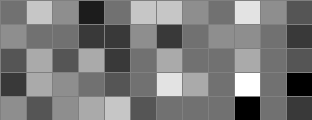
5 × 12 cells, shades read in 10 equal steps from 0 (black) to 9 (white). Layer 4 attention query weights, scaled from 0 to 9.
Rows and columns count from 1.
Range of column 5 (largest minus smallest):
5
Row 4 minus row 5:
-3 3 0 -2 -4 1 4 2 0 9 0 -2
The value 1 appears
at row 1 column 4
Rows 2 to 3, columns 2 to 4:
4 4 2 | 6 3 6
